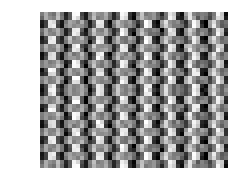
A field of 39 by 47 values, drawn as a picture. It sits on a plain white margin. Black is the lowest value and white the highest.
Overall the values sit about 50% of the way up the scale. It is mirror symmetric from top to bottom. Upright stripes repeat 8 times across the table. There is no overall slope.
